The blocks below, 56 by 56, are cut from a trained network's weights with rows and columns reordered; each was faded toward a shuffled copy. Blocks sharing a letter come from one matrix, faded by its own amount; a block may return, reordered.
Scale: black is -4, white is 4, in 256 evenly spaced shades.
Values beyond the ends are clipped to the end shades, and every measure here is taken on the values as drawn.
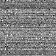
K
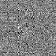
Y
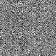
Y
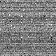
K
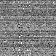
K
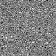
Y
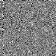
Y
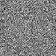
Y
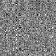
Y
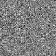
Y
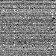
K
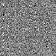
Y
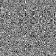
Y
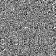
Y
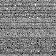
K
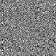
Y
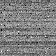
K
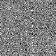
Y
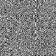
Y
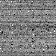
K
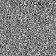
Y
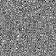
Y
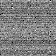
K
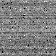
K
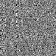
Y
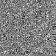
Y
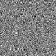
Y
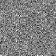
Y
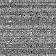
K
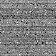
K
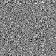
Y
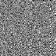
Y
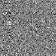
Y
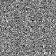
Y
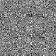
Y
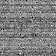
K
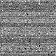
K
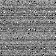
K
